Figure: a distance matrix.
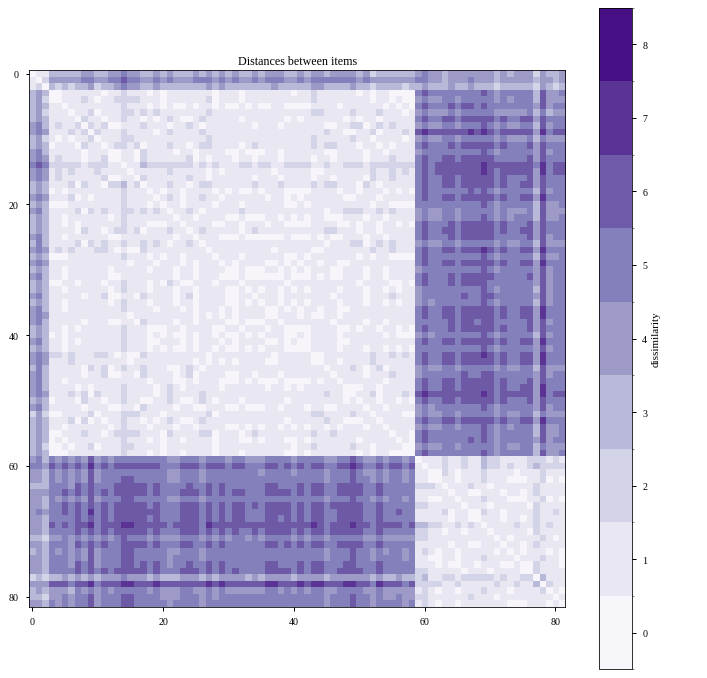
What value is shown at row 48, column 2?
3
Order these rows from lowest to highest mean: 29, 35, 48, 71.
35, 29, 48, 71
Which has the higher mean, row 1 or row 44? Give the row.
1
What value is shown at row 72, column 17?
6
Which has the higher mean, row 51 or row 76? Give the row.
76
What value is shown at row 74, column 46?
5
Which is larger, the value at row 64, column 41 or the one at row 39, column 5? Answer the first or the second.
the first
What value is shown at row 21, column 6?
1
